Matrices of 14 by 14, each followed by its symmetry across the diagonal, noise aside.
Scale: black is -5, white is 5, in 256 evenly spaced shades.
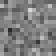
antisymmetric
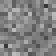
symmetric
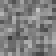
antisymmetric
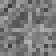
symmetric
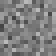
antisymmetric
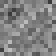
symmetric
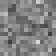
neither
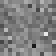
antisymmetric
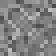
symmetric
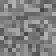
neither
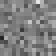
antisymmetric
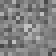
symmetric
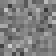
antisymmetric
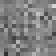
antisymmetric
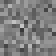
neither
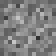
symmetric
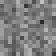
neither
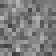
neither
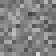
neither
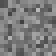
symmetric
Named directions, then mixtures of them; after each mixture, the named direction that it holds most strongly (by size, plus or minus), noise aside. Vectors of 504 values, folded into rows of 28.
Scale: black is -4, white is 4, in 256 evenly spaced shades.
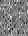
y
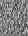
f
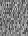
f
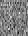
y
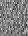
f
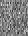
f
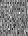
y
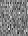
y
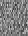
f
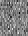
y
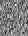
f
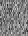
f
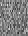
f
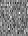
y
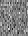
y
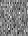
y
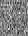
y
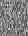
f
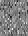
y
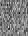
f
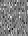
y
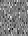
y
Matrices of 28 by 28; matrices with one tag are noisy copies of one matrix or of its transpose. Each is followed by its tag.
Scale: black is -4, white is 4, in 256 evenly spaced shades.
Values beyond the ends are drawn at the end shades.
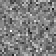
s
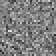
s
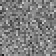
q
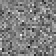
s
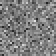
q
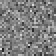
s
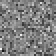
s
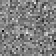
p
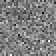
q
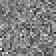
s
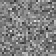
s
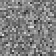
p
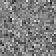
s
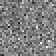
q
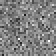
q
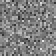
q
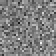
q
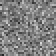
q
